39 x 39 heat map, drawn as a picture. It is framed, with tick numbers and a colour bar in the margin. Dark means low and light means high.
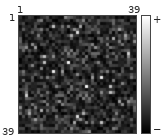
The grain is fine, like static. No row or column stands out. There are no regular stripes. There is no overall slope. A half turn leaves it unchanged.
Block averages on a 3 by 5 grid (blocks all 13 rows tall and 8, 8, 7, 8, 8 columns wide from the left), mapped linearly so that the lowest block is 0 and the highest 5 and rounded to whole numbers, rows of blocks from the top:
20434 / 12521 / 43402
